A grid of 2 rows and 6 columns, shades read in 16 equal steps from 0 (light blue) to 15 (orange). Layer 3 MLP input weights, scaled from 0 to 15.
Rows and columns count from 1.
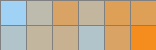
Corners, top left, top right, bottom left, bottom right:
0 11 3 15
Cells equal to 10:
2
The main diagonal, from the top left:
0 6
